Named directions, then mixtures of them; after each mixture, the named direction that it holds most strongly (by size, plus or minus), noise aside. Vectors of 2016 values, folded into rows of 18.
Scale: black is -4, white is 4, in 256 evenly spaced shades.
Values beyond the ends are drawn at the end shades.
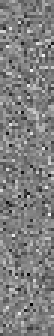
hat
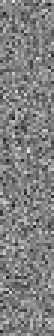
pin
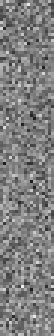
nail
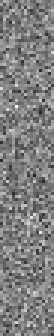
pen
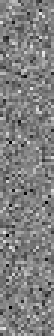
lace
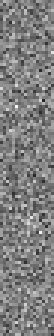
pen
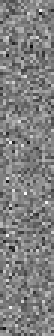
lace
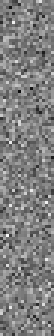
lace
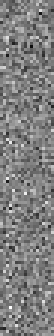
lace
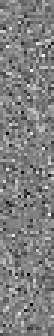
hat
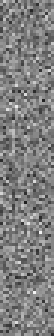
pen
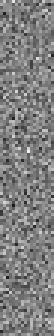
pin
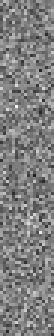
pen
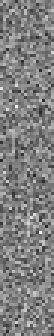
pen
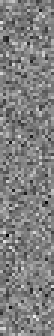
lace
